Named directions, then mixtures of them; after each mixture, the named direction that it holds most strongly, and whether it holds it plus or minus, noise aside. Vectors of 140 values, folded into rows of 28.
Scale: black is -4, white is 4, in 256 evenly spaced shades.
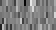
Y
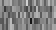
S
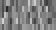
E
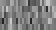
E, minus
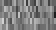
S, minus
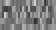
E, plus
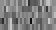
E, minus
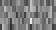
S, minus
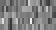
E, plus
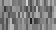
S, plus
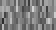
E, minus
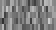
E, minus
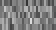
S, minus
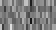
S, plus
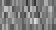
S, minus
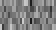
S, plus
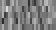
E, minus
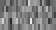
E, plus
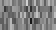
S, plus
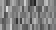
E, minus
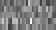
S, minus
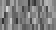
E, minus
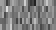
E, minus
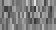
S, plus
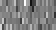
Y, minus
